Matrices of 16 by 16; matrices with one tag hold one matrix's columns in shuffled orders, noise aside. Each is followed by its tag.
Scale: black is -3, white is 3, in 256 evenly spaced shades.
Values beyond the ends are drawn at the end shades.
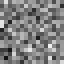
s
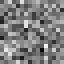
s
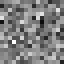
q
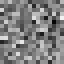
q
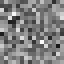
q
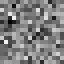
q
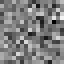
q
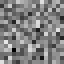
s
